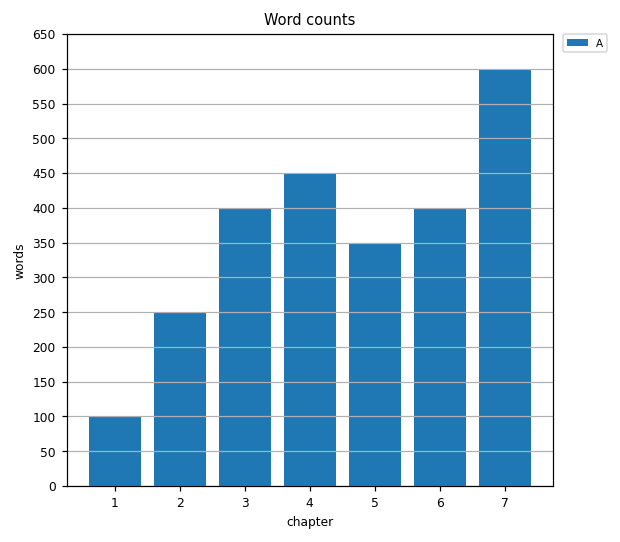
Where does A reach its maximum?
7
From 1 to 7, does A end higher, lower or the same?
higher
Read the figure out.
Title: Word counts
x-axis: chapter, ticks 1 2 3 4 5 6 7
y-axis: words, ticks 0 50 100 150 200 250 300 350 400 450 500 550 600 650
Legend: A
Values:
A: 100 250 400 450 350 400 600
